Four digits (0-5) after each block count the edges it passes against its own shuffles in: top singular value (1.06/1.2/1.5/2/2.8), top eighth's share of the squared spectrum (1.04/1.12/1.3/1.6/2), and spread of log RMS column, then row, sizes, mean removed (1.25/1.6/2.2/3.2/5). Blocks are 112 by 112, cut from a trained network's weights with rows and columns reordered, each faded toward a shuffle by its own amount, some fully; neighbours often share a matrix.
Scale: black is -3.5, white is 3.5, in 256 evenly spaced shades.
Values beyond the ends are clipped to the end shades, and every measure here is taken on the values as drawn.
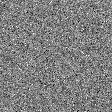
0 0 0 0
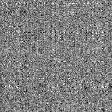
3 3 1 2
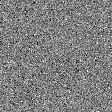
0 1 0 0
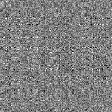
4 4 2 3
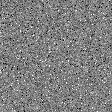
0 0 0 0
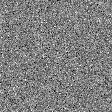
0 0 0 0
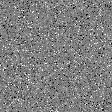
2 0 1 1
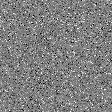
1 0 0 0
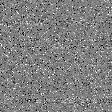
3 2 0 1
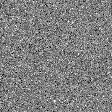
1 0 0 0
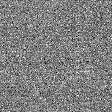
3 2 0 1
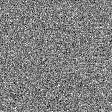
2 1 0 0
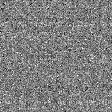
3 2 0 1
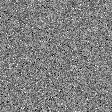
0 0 0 0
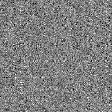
3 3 2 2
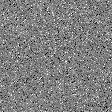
1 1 0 0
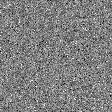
1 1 0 0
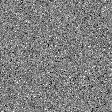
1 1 0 0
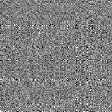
4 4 3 3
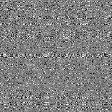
4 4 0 4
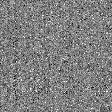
2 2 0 1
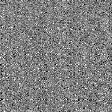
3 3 1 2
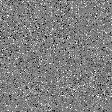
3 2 0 1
